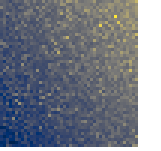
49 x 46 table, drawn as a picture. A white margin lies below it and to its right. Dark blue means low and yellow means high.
The bottom left is the ninth with the lowest average. The grain is fine, like static. No row or column stands out. There is an overall slope up to the top right. Neither half mirrors the other. There are no regular stripes.
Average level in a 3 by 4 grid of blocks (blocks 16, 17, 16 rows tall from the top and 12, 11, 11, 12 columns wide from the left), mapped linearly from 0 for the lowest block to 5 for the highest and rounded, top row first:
2345 | 1234 | 0123
